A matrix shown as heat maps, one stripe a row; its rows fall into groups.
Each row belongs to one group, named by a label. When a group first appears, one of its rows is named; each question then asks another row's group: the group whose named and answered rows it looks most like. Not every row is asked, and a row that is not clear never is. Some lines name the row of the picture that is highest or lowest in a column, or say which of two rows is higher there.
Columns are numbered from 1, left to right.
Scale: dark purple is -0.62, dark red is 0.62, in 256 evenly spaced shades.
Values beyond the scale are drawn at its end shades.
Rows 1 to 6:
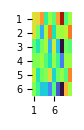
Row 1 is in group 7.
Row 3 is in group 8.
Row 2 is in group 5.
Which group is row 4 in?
8
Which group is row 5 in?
5
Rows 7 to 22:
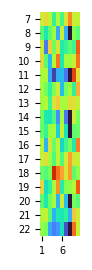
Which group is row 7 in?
7
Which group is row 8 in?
8
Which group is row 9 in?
5
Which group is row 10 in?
5
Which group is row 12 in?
5
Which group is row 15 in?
8
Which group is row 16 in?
5
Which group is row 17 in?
7
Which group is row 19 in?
5
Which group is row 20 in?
8
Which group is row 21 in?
8
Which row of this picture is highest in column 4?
18
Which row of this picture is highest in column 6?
18
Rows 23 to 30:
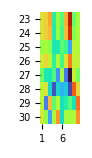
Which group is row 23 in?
7
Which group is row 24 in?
7
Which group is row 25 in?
8
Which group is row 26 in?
7
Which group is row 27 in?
8
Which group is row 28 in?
8
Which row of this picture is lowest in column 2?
29
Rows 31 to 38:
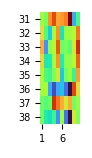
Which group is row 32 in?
5
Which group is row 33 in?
5
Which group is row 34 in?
5
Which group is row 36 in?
8
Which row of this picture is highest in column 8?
31
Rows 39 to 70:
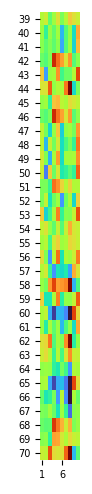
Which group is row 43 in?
5
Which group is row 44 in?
7
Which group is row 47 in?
5
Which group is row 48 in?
5
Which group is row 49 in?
5
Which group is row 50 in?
5
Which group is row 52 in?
5
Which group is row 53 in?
5
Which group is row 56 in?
5
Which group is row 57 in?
8
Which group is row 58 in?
7
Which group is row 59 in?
5
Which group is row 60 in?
8
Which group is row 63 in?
7
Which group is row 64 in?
8
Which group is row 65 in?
8
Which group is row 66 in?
8
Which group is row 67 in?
8
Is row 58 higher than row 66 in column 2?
Yes
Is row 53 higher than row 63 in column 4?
Yes
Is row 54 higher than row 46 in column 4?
No
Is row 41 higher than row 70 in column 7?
No
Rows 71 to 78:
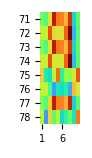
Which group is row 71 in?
7
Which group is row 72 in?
7
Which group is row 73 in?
7
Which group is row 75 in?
5
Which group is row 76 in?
8
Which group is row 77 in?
7
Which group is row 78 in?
5
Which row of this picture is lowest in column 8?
76
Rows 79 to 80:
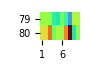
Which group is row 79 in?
8
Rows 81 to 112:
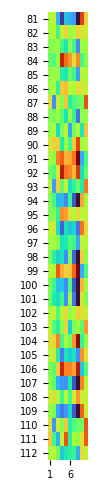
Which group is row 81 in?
8
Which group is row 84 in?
7
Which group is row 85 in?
8
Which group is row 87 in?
5
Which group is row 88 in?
8
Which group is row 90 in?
7
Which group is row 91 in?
7
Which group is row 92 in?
7
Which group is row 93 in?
5
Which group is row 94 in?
8
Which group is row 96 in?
8
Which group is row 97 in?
8
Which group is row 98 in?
8
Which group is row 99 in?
7
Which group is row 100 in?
8
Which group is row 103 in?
5
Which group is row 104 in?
7
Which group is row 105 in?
8
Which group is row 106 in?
7
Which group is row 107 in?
8
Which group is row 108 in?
7
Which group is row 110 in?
5
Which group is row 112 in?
8
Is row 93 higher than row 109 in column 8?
Yes
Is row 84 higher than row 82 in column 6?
Yes
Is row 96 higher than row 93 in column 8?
No
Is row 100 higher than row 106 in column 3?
No
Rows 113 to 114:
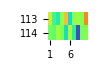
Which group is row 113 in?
5
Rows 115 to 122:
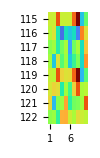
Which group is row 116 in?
8
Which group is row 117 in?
5
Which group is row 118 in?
5
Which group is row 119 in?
7
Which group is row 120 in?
7
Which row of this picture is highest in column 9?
116
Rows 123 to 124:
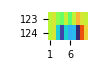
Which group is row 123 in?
7
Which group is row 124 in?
8
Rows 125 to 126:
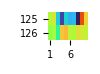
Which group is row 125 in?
8
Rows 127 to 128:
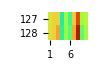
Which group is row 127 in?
7
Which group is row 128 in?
7
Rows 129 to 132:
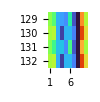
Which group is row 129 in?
8
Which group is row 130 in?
8
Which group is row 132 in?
8
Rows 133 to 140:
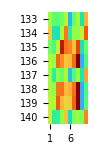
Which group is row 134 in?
5
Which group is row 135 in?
7
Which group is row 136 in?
7
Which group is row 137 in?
5
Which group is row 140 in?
5
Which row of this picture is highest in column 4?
135
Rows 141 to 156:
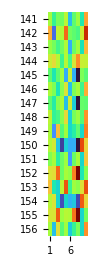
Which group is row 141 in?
5
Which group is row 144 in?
7
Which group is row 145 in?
8
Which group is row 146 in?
5
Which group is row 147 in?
8
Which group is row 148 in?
5
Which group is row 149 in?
5
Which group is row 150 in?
8
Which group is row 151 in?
5
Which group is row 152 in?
7
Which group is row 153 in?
5
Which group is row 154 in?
8
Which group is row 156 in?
5
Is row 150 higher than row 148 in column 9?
Yes
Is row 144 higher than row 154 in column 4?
Yes
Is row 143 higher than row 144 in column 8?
No
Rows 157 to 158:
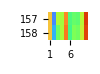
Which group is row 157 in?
5
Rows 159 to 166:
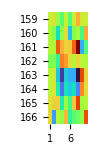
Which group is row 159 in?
7
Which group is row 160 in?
5
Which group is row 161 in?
7
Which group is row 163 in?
8
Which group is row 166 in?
5
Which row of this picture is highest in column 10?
166
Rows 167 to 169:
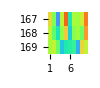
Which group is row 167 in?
5
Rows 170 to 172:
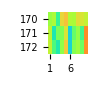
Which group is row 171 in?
5
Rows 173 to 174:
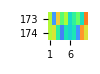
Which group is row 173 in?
5
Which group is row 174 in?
8
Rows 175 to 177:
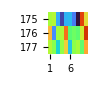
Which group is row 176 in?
5
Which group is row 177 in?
5
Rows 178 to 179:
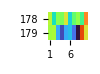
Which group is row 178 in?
5
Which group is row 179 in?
8
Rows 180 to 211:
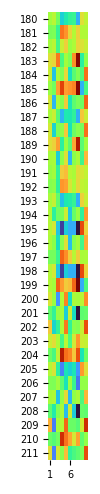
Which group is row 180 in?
8
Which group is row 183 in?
7
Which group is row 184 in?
5
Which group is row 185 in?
7
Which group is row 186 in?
5
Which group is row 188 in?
5
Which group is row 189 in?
7
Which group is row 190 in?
5
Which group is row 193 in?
8
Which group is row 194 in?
5
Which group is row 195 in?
8
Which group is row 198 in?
8
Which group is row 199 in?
7
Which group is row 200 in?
5
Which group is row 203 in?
7
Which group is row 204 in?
7
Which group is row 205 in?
8
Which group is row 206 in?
8
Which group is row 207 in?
5
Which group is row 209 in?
5
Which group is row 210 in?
7
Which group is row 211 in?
5
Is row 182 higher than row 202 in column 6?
Yes
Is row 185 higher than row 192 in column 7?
Yes
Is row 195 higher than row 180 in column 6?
No
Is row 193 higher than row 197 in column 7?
No
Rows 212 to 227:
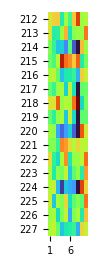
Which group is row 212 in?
7
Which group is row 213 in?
5
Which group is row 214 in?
8
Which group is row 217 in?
8
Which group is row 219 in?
8
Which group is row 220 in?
8
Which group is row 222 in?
5
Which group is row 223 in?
5
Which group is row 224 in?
8
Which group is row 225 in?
5
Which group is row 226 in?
5
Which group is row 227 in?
8
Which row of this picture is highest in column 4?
215
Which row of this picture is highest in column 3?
218
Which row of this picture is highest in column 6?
215
